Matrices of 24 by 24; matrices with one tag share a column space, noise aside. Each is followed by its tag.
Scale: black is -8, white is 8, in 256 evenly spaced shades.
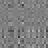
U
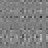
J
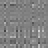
U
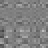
U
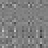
U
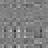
U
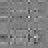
J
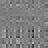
U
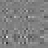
J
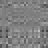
U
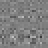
J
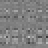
J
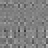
U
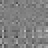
U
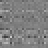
J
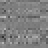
J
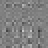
U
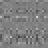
J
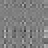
U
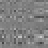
J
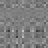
U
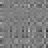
U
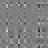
U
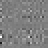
J
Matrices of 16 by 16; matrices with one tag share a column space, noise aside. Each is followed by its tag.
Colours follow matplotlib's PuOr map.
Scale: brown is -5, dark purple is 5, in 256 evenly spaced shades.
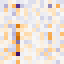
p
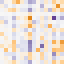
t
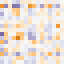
p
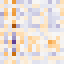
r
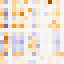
r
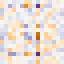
p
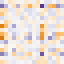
p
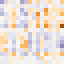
r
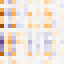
r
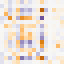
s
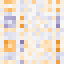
t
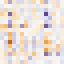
r
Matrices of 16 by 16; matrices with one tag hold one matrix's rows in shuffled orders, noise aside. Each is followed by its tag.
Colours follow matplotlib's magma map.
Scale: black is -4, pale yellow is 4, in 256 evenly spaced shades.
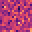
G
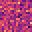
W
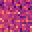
W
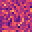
G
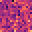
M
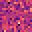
G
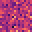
M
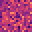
G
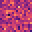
G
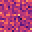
W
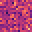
M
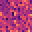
M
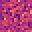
G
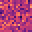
W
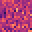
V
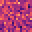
W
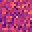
V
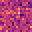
W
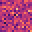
V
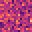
W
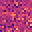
V
